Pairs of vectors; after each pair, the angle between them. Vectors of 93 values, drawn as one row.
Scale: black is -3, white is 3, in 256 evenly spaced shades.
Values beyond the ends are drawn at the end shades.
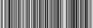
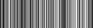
nearly opposite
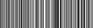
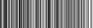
partly aligned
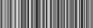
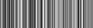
partly opposed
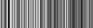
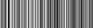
nearly parallel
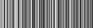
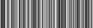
orthogonal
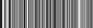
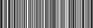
partly aligned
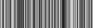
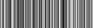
nearly parallel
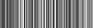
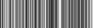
orthogonal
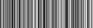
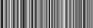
orthogonal
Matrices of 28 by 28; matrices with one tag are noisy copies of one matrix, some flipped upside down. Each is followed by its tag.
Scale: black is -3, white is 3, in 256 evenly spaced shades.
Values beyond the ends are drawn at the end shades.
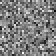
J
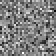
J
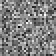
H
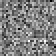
H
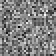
H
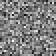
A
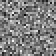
A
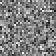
J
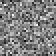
A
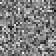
J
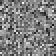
J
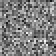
H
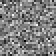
A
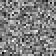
A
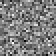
A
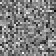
J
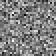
A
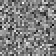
J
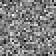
A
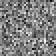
H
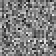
H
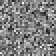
J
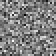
A
